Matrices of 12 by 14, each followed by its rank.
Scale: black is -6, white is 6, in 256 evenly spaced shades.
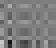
one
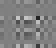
one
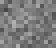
full rank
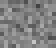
full rank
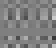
one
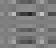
one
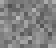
full rank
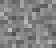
full rank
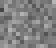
full rank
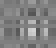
one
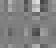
one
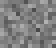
full rank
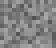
full rank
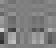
one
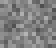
full rank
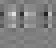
one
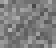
full rank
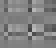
one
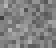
full rank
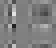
one
